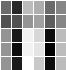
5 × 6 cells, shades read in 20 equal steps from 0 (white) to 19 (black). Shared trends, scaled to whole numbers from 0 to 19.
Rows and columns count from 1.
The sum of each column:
48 81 15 22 78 33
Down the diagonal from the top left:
11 13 1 2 18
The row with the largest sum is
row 2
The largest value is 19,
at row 4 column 5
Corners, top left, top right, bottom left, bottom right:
11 9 8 5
